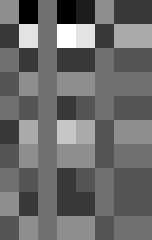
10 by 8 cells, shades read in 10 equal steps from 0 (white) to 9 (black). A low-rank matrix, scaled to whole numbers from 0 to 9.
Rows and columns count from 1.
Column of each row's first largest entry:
2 1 2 1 4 1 1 4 2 1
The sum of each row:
53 27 48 38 46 34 39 46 47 39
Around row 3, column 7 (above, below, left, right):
3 5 5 6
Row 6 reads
7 3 5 2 3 6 4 4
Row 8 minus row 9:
1 -1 0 0 -1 0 0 0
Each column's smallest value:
4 1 5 0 1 4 3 3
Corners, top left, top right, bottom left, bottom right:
4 7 6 5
